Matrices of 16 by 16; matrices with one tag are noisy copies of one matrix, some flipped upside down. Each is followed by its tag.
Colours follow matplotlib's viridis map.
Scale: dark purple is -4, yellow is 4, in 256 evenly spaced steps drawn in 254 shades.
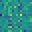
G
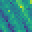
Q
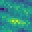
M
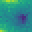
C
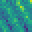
Q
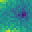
C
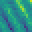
Q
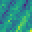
Q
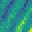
Q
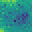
C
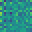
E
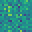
G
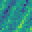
Q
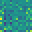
E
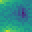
C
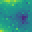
C
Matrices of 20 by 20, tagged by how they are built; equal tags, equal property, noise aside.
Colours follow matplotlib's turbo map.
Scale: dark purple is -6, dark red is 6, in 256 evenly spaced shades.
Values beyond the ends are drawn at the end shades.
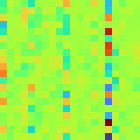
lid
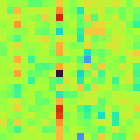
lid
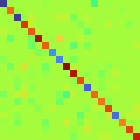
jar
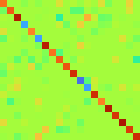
jar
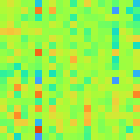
lid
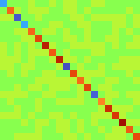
jar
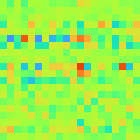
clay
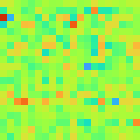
clay
